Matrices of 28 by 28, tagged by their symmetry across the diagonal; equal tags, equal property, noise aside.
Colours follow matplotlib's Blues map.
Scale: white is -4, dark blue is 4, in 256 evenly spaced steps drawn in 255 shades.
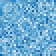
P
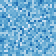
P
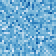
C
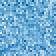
C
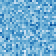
C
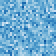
C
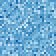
P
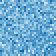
P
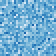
P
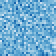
C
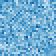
P
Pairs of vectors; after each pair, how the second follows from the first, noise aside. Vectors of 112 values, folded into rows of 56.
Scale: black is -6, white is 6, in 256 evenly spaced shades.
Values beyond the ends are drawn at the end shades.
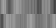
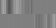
partly zeroed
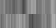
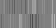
partly zeroed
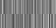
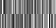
scaled up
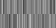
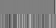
partly zeroed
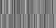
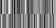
scaled up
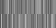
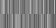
reversed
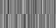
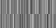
reversed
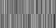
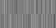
shrunk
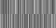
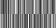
scaled up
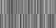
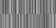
reversed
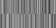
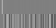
partly zeroed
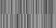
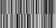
scaled up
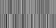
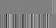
partly zeroed
